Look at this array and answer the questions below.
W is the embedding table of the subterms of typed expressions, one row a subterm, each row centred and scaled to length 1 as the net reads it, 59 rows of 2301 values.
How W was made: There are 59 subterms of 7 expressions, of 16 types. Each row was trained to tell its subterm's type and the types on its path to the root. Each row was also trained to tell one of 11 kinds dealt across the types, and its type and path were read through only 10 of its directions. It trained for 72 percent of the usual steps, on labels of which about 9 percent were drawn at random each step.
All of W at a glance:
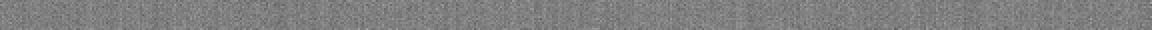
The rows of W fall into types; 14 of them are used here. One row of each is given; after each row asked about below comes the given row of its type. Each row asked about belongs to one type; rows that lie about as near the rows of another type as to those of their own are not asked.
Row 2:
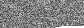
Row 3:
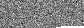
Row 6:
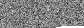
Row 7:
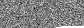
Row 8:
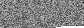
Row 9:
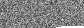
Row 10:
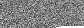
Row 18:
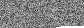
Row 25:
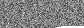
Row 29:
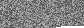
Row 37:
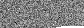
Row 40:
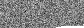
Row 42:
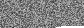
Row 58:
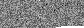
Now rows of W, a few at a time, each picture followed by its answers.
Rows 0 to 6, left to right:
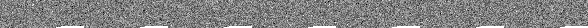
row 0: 29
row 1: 6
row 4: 7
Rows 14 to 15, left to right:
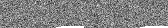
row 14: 10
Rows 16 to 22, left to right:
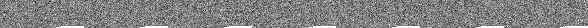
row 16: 2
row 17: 29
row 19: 37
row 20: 18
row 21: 42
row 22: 58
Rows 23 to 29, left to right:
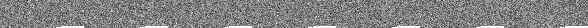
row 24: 42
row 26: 58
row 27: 6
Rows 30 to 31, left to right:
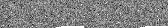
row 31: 9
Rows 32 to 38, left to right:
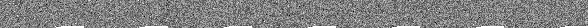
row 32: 7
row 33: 40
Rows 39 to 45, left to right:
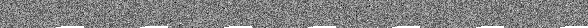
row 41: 29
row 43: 40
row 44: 29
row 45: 18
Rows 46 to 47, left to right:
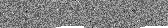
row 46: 2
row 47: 10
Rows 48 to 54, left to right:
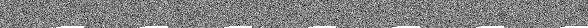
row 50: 10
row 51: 6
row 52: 18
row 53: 40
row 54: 8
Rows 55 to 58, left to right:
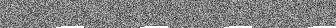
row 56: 18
